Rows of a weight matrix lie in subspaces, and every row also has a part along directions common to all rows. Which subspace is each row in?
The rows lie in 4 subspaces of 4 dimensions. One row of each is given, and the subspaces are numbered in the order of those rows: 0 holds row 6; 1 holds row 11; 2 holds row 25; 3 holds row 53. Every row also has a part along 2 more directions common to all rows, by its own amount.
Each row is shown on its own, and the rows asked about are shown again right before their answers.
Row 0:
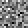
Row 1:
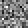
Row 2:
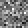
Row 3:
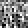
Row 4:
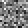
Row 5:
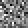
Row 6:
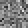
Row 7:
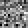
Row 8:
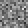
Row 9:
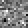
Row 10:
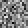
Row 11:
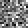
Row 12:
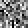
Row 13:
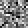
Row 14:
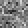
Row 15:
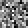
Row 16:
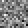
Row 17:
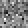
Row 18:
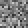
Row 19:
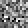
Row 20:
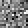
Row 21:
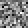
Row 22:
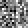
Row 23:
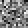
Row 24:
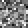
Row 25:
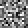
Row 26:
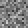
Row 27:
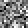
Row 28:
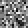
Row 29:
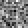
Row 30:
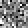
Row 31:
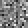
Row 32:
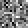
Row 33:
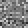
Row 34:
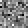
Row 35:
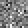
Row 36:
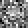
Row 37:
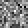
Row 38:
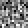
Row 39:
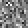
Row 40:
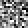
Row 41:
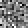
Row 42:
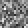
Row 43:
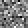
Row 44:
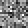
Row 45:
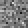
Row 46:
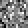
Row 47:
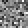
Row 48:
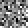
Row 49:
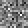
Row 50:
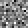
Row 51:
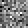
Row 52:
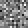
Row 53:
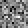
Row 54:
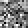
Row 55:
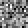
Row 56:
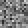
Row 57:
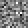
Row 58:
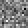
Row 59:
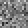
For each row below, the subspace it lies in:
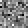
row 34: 1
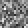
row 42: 2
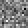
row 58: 3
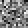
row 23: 1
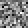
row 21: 0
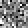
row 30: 1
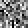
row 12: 3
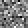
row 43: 2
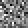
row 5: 3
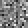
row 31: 3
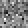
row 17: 2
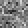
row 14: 1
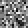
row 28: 2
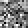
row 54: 3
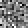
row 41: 1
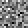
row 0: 0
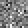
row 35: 0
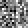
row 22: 1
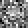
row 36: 1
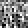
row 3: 2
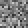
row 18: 0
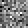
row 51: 0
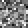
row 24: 2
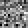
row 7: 3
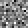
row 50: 2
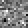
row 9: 2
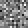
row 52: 3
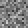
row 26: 2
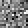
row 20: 1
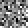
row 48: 0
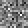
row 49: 0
